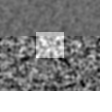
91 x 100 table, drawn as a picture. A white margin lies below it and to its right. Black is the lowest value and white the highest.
The ninth with the highest average is the centre. There is no overall slope. No regular stripes run through it. The texture is blotchy. In the centre lies a patch that is higher than the rest. A horizontal seam about 40% of the way down splits the table, and the top part is calmer.
